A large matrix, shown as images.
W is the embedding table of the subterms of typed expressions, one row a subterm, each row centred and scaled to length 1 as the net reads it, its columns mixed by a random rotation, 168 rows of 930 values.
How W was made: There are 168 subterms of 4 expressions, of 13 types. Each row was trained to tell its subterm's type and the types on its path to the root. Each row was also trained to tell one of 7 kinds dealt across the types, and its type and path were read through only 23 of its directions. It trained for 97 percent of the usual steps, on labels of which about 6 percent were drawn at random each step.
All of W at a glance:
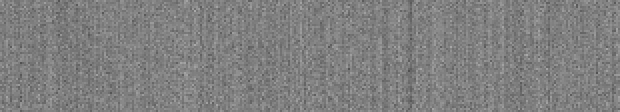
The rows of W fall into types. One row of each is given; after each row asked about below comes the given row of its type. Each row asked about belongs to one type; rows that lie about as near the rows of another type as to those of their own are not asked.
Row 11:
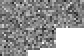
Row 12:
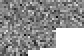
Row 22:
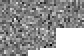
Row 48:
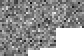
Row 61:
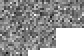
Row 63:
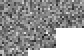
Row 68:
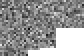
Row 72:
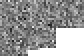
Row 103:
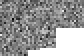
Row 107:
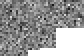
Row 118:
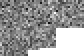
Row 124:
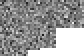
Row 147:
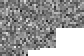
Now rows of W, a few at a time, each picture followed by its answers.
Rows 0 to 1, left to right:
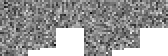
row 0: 61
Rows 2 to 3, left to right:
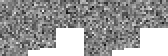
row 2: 48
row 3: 103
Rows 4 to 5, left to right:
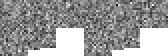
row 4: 63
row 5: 12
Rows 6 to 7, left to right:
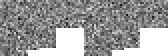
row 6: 103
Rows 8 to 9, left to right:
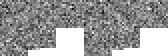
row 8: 103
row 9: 103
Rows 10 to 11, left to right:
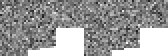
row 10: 118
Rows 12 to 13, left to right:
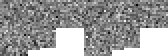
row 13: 107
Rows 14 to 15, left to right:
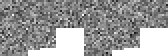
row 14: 103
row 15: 68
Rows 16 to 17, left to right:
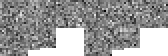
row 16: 107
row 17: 22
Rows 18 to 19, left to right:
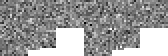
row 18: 22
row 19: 107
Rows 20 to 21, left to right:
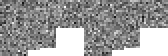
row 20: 103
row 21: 68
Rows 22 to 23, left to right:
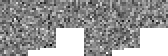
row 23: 12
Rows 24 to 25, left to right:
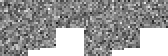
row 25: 63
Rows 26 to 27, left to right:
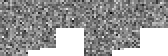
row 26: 124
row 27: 22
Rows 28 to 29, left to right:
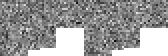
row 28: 124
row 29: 103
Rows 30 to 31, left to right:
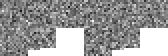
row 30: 22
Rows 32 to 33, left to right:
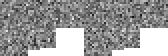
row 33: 22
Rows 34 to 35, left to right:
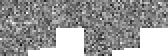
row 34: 48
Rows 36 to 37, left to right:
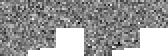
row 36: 11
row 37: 12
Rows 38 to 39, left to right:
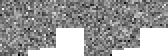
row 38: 68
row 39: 118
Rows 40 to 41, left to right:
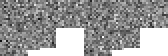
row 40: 61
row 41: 12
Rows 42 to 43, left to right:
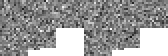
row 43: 147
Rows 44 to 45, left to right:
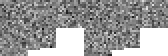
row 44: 48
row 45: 12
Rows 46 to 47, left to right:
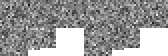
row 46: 22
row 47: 63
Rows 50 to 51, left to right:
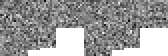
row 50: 124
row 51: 72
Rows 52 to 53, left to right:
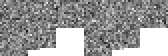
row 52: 103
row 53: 48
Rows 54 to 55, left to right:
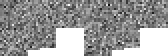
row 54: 107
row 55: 61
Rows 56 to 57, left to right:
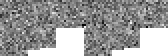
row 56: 103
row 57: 61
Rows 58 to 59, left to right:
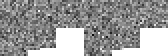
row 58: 11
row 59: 103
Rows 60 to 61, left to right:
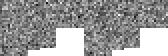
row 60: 63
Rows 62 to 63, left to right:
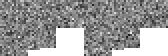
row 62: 124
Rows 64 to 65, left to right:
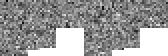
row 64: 12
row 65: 11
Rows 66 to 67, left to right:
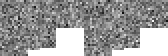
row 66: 118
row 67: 48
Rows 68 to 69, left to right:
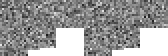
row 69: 68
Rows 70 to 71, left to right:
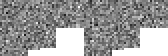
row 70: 107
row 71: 68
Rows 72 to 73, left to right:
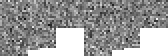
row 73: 124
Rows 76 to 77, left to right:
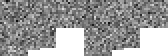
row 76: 12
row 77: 107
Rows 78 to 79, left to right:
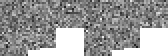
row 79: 107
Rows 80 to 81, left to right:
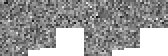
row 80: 12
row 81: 22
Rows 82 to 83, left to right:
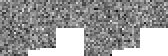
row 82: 22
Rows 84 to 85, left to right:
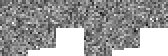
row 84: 48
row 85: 118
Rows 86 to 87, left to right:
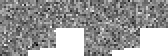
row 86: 61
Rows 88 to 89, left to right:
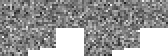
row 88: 22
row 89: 12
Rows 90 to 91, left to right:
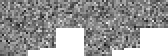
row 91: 72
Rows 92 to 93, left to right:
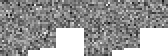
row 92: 124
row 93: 68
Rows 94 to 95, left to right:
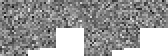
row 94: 118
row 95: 68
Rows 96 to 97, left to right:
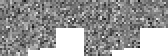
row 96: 48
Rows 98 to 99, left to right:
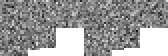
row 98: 118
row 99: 11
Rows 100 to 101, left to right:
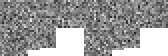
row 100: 11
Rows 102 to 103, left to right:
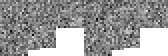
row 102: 22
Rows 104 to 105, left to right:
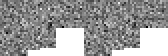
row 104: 72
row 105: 72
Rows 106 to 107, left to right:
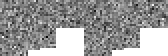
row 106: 147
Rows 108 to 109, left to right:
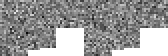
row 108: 124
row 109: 61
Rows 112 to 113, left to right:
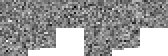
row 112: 48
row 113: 118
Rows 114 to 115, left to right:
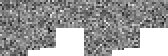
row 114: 118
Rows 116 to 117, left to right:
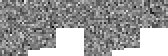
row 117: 48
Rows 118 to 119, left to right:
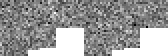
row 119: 72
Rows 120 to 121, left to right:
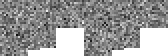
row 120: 124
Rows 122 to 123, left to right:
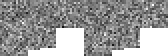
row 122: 72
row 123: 12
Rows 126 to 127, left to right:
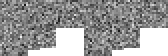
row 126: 68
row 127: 118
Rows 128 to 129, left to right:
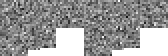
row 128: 63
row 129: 147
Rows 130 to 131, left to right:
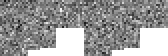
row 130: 61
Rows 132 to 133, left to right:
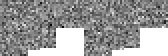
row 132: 72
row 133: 48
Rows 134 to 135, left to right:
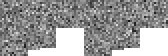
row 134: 22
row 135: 118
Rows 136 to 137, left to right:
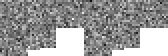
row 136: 48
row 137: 68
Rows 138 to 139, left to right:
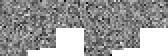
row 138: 63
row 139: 118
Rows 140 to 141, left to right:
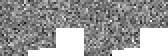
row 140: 68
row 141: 12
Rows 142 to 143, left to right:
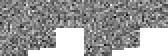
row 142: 107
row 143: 68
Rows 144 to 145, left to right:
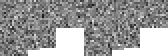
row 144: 118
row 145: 68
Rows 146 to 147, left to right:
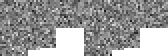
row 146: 147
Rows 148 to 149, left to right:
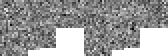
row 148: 147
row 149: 48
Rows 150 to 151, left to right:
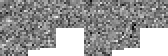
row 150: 103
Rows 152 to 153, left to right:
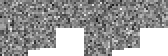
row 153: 61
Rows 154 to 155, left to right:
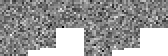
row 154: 72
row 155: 12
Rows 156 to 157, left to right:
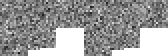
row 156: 103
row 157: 103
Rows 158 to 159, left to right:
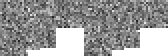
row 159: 61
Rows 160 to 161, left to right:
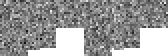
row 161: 48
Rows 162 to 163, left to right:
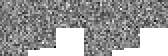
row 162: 63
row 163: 124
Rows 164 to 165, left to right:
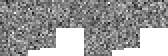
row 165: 107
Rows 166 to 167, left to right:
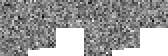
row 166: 118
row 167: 12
